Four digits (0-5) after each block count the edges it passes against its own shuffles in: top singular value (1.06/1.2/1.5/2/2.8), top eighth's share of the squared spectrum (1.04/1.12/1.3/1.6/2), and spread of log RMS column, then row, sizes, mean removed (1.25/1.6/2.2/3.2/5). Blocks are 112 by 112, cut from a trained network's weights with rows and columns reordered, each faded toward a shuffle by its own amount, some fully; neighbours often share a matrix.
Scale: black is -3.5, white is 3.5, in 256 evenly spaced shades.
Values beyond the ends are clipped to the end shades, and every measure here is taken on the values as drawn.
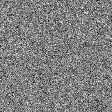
2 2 0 1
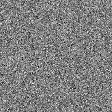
2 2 0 0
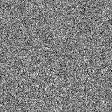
2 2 0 1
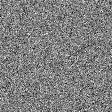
0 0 0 0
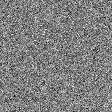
1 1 0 0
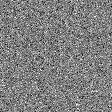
0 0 0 0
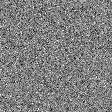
0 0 0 0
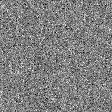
1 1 0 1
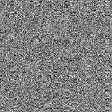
4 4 1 3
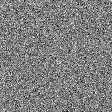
0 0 0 0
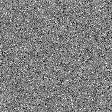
0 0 0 0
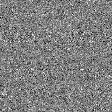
2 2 0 2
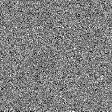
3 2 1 2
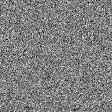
2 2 0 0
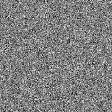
3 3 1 2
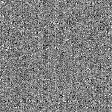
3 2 0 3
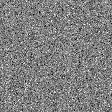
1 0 0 0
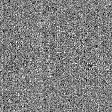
3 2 0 2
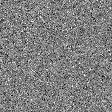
2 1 0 0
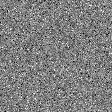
1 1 0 0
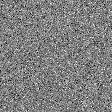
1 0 0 0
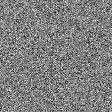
2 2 1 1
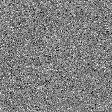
2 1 1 0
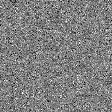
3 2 1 0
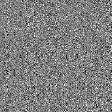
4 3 3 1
